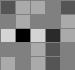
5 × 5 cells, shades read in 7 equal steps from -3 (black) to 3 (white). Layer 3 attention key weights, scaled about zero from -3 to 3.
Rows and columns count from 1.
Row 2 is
0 1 0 0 1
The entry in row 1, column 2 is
1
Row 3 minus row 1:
3 -4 1 -2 2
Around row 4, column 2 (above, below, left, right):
-3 0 0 1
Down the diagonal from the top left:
-1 1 2 -1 0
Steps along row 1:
up same down down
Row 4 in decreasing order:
1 0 0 0 -1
